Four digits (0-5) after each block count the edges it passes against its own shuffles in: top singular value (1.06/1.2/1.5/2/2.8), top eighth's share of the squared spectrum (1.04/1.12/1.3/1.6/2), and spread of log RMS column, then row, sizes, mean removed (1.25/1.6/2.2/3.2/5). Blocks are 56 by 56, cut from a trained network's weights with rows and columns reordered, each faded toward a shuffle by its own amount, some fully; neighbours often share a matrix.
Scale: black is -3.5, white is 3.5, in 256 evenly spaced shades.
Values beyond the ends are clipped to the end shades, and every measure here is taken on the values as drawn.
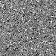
2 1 0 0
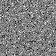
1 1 0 0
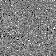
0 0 0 0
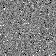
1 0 0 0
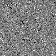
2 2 0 0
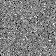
0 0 0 0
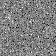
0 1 0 0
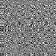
4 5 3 3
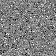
2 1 0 0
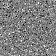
0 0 0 0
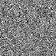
3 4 1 2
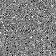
3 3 0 1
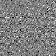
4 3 0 2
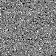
1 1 0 0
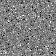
0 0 0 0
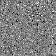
2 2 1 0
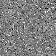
2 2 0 0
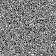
1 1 0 0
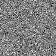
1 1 0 0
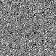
3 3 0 1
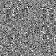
3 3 1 1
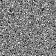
2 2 0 0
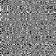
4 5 2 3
